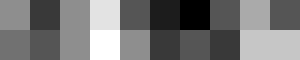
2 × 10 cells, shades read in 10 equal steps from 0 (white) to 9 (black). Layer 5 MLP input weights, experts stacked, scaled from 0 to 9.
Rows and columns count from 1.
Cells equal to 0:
1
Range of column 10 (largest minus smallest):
4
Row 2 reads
5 6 4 0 4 7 6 7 2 2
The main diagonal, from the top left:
4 6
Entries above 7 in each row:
2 0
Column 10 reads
6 2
